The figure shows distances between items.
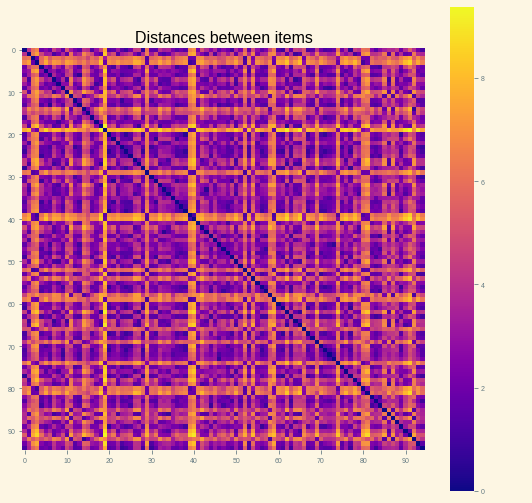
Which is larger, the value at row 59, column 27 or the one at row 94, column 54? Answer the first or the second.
the first
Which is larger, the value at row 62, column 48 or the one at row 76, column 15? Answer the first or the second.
the second
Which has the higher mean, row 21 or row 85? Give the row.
85
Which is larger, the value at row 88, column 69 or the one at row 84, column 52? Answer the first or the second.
the first
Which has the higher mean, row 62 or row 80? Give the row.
80
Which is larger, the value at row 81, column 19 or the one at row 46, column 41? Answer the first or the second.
the first
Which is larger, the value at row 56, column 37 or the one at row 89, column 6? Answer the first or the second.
the second
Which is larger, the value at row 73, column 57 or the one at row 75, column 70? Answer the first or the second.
the first
